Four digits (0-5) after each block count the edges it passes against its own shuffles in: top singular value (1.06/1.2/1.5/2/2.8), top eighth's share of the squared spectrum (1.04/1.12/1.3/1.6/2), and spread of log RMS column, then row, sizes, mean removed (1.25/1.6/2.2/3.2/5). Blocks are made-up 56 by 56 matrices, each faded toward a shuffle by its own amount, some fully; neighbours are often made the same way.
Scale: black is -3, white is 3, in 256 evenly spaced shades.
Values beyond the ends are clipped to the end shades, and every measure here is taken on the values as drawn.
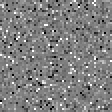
2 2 0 0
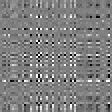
5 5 4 4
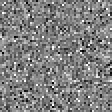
2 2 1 0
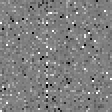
3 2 1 0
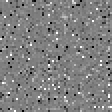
2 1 1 0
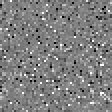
1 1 0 0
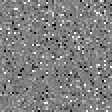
2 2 0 0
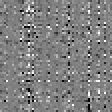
4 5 4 2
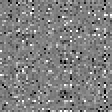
3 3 2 1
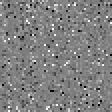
2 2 1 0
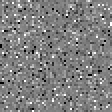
2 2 1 0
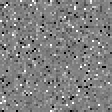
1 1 0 0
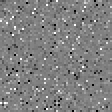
0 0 0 0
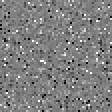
1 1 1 0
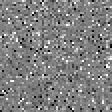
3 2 1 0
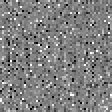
3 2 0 0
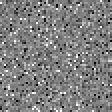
2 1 0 0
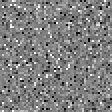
1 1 0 0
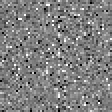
1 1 1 0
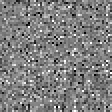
3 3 1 1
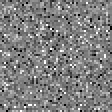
1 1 0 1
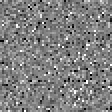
2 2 0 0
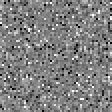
2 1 0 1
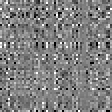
4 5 3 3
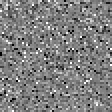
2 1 0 0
